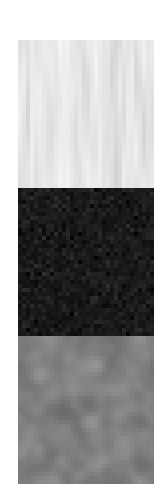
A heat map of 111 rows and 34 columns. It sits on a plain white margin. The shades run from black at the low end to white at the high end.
The table splits into 3 rows of 1 panel. Panel 1,1: very high, streaked downward, faint in contrast. Panel 2,1: very low, fine-grained, faint in contrast. Panel 3,1: middling, blotchy, faint in contrast.
